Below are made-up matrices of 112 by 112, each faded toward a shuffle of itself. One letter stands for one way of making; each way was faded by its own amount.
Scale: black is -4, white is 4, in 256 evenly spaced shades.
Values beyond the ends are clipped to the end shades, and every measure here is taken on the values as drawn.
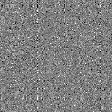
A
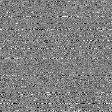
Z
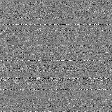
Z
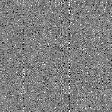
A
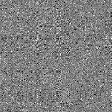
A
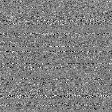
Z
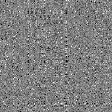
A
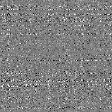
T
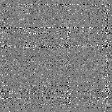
T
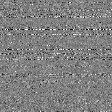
Z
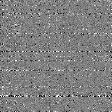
T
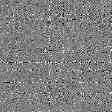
T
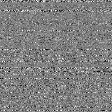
Z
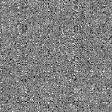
A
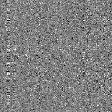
A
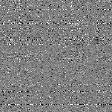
T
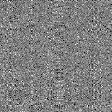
A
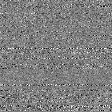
Z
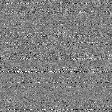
Z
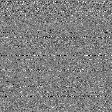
Z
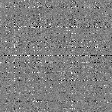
T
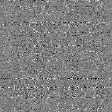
T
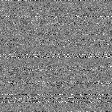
Z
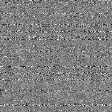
Z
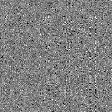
A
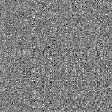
A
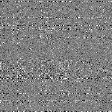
T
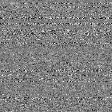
Z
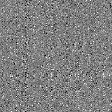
A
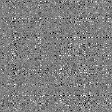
T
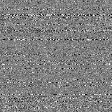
Z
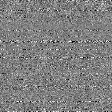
Z
